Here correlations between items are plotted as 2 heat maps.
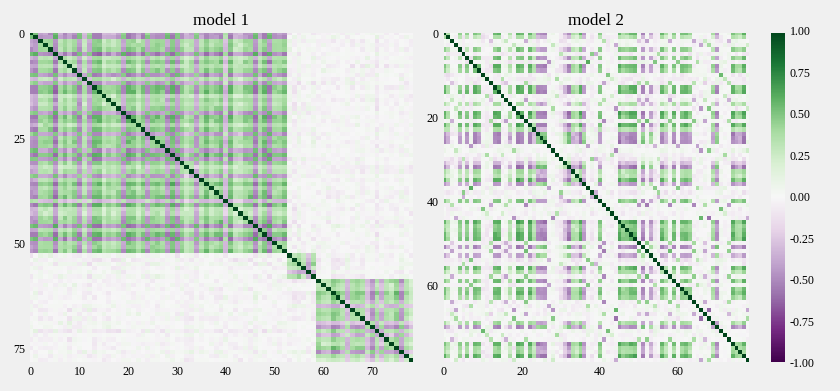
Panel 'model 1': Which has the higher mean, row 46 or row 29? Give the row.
29
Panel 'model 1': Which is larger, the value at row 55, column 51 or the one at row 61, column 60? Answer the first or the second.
the second
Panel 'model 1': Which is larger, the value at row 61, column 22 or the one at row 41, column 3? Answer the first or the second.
the second
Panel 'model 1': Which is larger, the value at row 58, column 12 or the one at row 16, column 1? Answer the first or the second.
the first
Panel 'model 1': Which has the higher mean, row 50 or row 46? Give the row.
50
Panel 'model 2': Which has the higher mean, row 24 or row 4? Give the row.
4
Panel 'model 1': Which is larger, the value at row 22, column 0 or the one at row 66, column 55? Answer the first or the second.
the second
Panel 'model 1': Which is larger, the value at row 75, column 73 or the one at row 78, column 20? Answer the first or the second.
the first
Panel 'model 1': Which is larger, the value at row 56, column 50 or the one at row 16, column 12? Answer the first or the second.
the first
